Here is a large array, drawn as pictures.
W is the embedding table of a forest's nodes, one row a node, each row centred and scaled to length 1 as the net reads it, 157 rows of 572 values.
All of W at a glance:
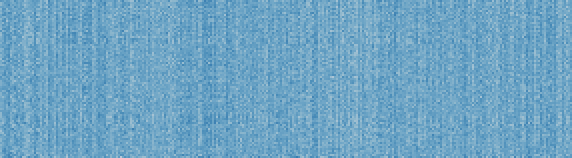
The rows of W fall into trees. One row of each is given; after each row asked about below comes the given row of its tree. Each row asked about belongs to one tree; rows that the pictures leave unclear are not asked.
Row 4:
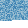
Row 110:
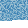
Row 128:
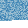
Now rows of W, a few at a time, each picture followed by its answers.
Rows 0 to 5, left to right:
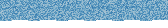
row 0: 4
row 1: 4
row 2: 110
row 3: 4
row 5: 110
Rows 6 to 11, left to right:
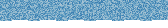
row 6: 4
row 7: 4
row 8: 110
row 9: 128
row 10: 128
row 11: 4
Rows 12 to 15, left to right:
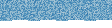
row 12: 110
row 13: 110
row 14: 128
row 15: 128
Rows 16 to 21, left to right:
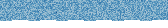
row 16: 4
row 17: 4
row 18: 128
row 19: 128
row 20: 128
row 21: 110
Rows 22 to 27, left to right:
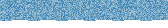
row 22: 4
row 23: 128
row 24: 128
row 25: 4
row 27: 4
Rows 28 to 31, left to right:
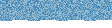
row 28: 128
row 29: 110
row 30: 4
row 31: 4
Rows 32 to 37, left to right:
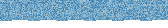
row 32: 128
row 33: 128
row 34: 128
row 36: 110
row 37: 110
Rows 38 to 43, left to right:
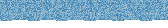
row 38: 128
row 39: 128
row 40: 128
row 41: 128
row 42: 128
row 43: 128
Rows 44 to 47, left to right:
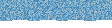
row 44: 110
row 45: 4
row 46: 4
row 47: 110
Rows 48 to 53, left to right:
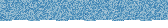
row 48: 128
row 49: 4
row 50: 110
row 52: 110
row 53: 4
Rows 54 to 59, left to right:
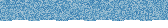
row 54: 4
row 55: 4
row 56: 110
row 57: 4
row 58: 110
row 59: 128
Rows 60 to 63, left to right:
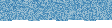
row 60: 4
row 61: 4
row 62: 128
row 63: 128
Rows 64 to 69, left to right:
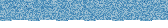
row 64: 4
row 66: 110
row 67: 4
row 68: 4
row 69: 110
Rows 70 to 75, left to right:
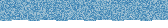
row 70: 4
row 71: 128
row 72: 128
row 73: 110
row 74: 128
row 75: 110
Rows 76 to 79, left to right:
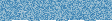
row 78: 110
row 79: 4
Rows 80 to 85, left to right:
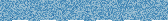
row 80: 110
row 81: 110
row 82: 4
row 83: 110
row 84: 4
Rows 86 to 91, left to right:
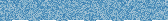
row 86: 128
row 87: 4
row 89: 128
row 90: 4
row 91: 4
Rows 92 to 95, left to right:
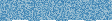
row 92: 110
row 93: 128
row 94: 128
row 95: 4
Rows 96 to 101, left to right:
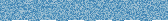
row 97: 4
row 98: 110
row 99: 4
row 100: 110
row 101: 110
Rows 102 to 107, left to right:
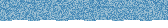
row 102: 4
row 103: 128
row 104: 110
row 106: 4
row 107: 128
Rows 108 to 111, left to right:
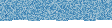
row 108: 110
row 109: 4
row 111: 128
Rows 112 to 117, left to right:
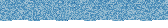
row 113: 128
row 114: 128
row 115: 4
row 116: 4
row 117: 4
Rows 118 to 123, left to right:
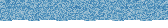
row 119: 4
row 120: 4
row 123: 4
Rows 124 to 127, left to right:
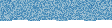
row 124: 110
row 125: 110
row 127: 110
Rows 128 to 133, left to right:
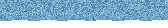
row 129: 128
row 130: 128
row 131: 4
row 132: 110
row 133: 4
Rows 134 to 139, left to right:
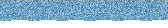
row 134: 4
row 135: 4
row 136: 128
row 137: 4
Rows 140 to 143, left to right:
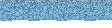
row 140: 4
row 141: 128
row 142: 4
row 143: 128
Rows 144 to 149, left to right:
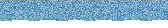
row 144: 4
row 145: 128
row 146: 110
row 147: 4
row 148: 128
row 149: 110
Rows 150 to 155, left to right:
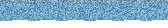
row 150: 110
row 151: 128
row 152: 110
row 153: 128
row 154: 4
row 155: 4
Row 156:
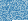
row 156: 110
